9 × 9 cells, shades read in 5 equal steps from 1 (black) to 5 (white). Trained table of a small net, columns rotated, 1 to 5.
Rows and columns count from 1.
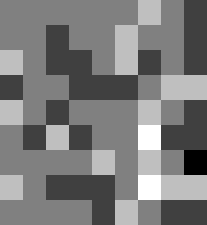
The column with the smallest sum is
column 9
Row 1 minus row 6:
0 1 -1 1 0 0 -1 1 0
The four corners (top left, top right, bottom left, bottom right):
3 2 3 2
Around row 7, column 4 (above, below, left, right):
2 2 3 4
